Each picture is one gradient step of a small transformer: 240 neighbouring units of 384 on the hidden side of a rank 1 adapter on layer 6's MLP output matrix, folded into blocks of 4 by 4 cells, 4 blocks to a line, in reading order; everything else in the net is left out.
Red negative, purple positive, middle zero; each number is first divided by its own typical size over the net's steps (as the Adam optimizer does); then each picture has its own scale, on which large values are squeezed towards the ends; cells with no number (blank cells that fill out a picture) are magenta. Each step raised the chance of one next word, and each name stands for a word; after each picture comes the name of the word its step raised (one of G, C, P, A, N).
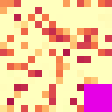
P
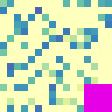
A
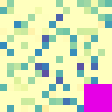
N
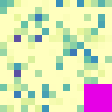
A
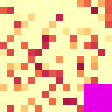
P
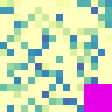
N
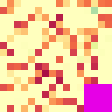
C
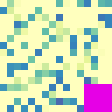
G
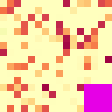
P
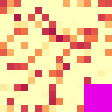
P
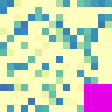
G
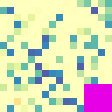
N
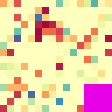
G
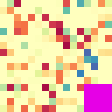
N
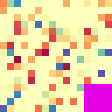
G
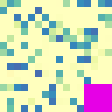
A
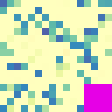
A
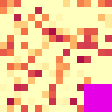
C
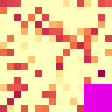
P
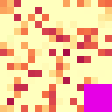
C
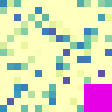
A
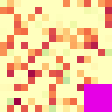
C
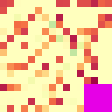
G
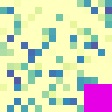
A
